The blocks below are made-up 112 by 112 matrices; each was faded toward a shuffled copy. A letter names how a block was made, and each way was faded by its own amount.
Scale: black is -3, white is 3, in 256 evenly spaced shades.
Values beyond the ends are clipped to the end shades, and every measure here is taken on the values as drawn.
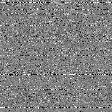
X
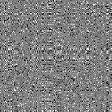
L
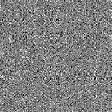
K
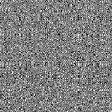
K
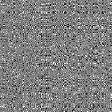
L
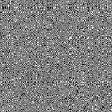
L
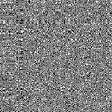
K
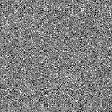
K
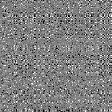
L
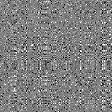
L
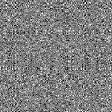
K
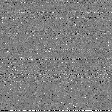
X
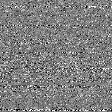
X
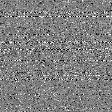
X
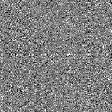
K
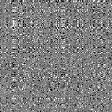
L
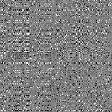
L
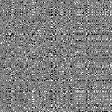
L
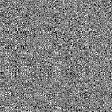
K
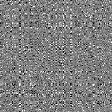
L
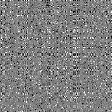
L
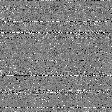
X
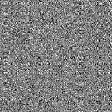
K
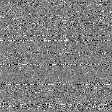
X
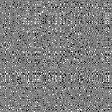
L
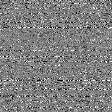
X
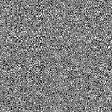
K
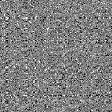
K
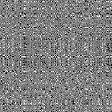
L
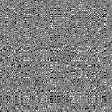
L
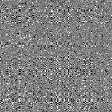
L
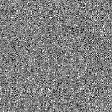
K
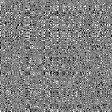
L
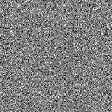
K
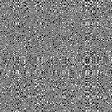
L
